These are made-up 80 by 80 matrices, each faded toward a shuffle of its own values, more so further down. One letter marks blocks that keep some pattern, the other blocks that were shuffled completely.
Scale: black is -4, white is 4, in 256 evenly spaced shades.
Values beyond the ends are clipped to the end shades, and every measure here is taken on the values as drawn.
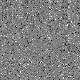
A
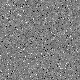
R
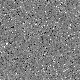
R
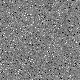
R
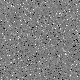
R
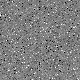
R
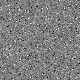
R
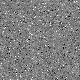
R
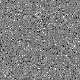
A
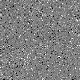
A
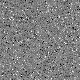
R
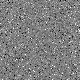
R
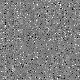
A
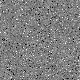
R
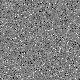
R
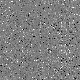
A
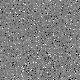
A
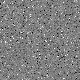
R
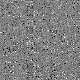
A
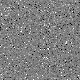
A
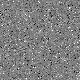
A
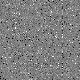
A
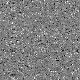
A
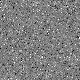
R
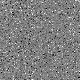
A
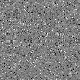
A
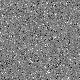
R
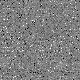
A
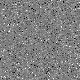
A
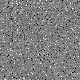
A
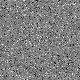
R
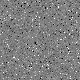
R
